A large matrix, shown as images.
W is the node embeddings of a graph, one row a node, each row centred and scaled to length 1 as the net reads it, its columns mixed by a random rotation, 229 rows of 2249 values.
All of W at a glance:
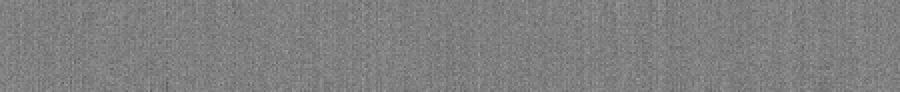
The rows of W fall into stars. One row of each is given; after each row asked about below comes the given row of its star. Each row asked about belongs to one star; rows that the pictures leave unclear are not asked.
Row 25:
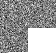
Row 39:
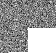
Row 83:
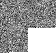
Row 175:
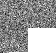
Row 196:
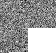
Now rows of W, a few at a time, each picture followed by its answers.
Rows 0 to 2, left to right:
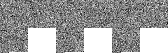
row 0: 83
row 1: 25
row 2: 25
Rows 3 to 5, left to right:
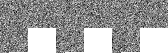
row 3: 175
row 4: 196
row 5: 196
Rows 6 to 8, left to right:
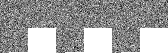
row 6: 196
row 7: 39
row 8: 175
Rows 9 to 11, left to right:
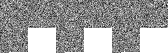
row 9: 83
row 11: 83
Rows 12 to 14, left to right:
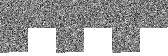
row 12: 175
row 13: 83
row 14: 196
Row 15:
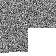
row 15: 25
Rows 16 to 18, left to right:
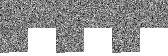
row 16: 175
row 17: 196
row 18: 196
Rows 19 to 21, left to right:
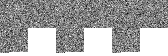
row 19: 39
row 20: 83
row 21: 25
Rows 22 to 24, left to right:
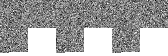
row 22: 39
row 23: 196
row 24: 39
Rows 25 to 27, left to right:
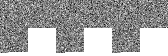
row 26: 196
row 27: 39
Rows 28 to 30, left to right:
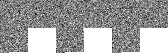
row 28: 196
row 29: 39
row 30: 196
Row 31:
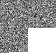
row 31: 196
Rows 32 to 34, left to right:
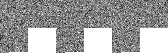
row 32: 196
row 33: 39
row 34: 196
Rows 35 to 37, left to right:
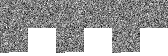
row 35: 196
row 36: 25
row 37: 175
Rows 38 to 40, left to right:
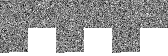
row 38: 83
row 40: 175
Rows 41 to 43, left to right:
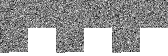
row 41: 196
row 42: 83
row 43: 196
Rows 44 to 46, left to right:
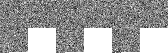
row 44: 175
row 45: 175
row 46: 83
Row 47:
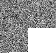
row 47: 83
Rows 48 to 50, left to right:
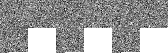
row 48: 175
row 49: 196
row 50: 83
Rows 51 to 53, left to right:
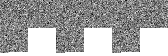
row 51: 39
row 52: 196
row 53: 25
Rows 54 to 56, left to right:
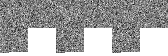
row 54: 39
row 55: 196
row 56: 25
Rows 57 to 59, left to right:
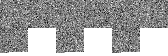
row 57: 25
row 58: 39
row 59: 175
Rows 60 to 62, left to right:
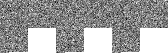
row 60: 175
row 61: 196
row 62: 175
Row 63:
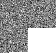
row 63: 83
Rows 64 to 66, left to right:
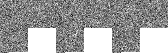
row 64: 175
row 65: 83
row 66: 83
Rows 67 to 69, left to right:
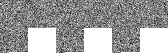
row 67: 83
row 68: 39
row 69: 175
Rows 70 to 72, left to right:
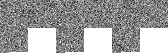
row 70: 39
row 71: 175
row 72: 196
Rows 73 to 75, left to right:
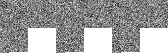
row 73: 39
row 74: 83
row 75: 83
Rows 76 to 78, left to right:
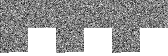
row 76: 196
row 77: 25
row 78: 39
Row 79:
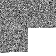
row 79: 83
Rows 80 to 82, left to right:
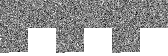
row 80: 39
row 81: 175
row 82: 196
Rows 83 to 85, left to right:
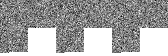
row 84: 39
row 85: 39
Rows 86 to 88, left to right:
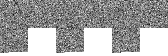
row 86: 25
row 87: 25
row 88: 175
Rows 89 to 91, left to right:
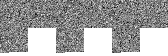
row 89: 196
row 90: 196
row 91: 25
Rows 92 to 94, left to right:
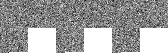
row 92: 83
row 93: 196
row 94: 39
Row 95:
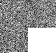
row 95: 83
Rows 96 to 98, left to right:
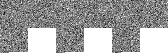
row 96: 39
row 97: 175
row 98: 39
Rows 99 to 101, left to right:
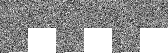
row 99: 39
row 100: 175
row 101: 83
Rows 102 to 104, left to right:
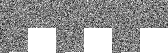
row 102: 83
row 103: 175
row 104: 175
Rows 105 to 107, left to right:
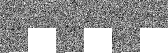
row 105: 175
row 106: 175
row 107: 196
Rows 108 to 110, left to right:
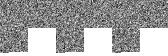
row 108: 39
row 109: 196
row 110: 39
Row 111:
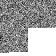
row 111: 196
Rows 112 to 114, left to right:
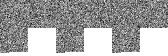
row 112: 83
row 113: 25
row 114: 83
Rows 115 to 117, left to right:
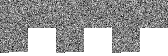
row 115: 25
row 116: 83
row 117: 175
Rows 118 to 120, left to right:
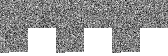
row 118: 25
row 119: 25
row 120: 25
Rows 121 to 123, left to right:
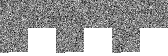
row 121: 39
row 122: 83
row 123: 39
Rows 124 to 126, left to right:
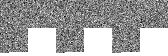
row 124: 196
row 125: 39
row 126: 175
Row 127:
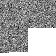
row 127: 175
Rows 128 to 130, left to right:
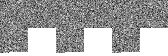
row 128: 83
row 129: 39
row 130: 83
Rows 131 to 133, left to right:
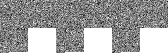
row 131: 175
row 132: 25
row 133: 175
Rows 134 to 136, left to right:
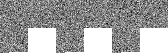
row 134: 175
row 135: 175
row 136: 196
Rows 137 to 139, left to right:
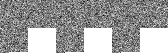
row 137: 39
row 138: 83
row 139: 83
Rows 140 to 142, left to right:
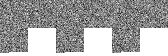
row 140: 39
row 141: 196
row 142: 25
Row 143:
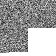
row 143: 175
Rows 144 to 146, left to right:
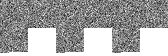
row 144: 83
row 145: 175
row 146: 39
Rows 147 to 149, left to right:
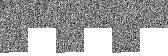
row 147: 39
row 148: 25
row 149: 25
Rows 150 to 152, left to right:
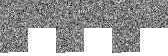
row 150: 39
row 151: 25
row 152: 175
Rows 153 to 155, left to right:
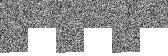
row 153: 83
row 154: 39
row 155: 25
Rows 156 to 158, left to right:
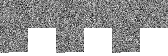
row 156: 25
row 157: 196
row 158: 25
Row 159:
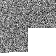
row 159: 25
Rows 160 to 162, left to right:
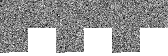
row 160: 83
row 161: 39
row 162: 196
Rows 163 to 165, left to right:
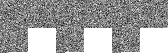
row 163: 175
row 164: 83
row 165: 83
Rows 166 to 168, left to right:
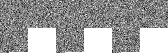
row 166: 196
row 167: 25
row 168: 83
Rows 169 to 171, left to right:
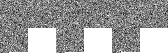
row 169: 25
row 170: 39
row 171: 25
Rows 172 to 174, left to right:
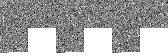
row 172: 25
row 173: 25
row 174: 25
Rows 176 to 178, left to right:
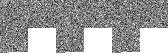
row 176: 175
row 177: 83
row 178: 39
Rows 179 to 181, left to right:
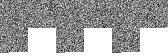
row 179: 83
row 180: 175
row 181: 196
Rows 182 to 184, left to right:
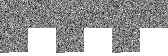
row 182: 196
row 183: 25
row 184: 39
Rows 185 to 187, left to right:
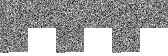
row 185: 39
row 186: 175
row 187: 25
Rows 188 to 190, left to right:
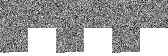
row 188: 39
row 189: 39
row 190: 175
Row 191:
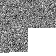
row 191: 83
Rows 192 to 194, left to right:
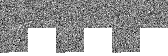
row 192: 83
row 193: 83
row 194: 25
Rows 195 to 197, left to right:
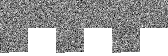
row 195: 196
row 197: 175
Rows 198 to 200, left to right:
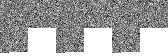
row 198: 196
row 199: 83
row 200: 83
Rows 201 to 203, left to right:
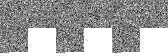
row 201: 175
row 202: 83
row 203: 39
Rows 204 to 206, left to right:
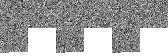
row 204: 196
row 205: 196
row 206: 196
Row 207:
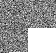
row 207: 25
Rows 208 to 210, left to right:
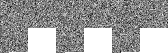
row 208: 196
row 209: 196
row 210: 25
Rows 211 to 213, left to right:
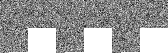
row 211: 39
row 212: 25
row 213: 196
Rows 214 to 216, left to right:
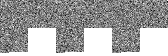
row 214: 196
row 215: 25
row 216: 175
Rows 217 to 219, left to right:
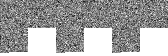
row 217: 196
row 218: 83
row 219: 175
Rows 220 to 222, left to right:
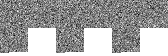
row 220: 25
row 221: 25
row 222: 196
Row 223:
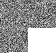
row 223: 83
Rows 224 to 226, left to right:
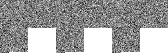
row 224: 83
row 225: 196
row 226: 25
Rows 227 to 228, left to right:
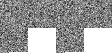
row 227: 83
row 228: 25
